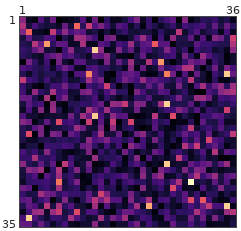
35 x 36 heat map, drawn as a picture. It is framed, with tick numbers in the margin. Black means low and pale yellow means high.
There are no regular stripes. Fine speckle covers the field. On average the colour sits 20% of the way up the scale. The values are skewed, with a long tail toward high values. There is no seam. No overall slope runs across the table. Neither half mirrors the other.
